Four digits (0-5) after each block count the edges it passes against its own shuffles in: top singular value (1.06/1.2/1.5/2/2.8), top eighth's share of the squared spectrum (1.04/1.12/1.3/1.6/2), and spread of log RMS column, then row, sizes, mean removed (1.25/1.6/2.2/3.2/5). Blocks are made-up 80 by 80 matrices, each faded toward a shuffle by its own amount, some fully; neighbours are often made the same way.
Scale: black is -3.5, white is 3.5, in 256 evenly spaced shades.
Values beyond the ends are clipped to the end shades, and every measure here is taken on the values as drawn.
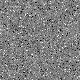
1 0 0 0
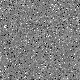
0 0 0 0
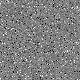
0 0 0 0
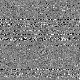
2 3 0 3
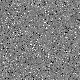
0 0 0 0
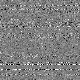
3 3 0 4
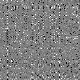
4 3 2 1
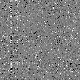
4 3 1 1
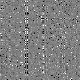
4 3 2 1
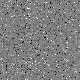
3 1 0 0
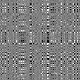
5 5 4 4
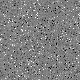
2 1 0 0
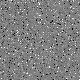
1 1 0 0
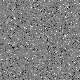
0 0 0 0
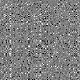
4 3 2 2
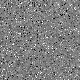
2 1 0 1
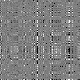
5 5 3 3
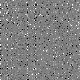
4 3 2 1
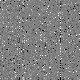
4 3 1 0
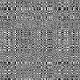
5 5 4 4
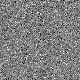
3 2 0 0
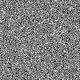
2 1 0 0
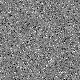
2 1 0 0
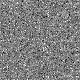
2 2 0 0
